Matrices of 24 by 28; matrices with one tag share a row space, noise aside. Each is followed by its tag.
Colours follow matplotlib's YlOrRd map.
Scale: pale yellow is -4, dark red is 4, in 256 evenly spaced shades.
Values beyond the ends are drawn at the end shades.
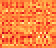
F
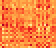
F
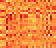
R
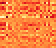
R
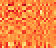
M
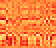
R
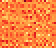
F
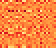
M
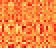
M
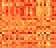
F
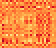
F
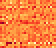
R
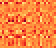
M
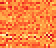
R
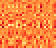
M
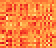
R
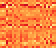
R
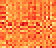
R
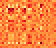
M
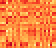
R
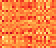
F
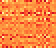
F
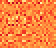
M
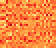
R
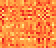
F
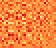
M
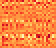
F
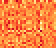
M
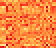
R
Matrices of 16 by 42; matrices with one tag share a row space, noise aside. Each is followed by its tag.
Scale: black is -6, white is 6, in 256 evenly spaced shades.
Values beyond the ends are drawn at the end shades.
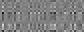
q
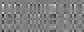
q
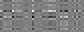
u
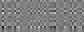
q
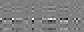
u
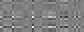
u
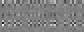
q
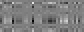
u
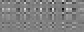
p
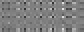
p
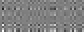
q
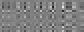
p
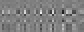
p
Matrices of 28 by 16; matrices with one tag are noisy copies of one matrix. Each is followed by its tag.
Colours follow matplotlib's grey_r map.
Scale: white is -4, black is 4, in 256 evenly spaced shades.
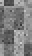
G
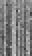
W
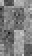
G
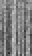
W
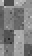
G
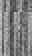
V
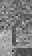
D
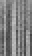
W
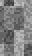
G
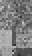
D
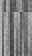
V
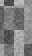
G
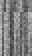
V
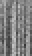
W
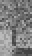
D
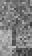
D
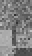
D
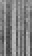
W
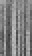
W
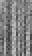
W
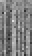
W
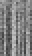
W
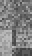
D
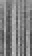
W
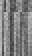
V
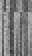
V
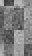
G
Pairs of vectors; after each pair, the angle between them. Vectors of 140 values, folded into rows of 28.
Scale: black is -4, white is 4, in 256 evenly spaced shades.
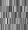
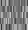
partly aligned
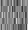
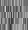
partly opposed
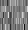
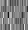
nearly opposite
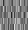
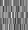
nearly opposite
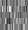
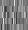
orthogonal
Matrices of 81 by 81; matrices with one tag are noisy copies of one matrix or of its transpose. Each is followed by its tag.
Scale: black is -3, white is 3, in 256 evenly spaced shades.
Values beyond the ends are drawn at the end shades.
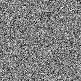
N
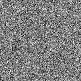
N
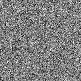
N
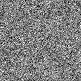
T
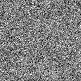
T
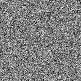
N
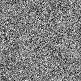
T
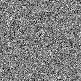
N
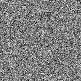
N
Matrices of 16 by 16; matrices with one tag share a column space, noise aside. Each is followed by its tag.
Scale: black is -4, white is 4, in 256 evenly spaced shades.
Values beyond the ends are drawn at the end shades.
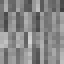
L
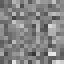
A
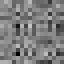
A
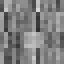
L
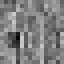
L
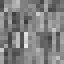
L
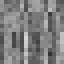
L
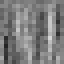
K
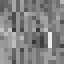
L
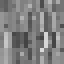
L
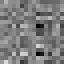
A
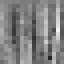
K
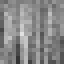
K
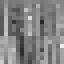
K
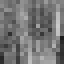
K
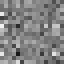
A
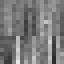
K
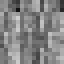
L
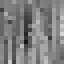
K
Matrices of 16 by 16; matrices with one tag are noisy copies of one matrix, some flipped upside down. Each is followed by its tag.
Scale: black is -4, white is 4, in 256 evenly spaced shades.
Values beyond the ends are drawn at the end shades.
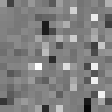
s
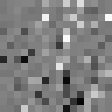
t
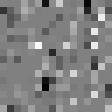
s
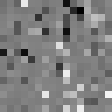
t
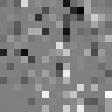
t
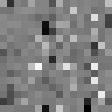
s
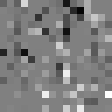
t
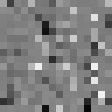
s
